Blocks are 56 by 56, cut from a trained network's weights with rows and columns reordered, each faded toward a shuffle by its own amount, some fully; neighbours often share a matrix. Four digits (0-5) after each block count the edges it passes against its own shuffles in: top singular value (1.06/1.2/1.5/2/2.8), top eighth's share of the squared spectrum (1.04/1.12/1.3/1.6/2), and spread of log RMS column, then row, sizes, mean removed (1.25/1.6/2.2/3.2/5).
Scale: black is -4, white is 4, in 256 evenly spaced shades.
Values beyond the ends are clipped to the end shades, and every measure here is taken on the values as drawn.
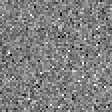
0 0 0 0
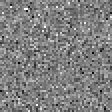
1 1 0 0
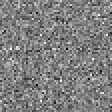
3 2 0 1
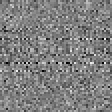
4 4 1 3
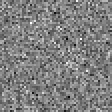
0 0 0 0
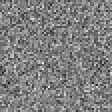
1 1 0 0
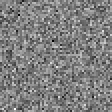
1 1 0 0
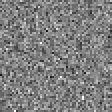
1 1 0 0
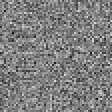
3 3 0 1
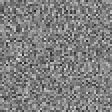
4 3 1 1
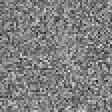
1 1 0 0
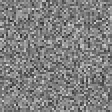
3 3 0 1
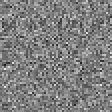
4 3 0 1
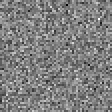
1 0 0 0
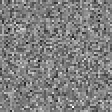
3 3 0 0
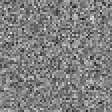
3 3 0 0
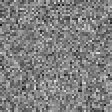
3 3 0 0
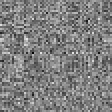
4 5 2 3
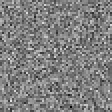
3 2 0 0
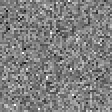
1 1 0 0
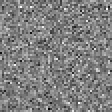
2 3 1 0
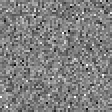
0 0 0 0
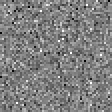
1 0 0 0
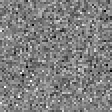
0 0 0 0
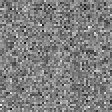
3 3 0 1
